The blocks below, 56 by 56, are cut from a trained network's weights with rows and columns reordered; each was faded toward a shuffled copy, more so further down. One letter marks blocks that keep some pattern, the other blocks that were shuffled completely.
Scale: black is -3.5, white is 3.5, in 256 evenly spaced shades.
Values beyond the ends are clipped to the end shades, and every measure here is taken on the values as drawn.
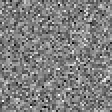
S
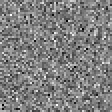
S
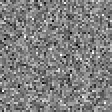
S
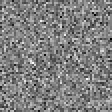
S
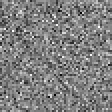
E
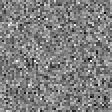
E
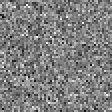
E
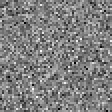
S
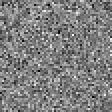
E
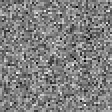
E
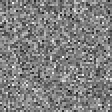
S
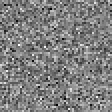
S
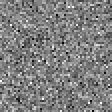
S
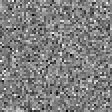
S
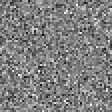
S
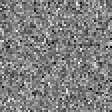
S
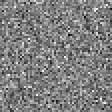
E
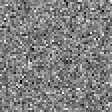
S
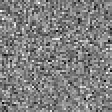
E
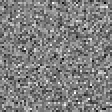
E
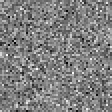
S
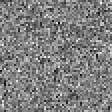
S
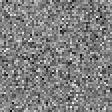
S
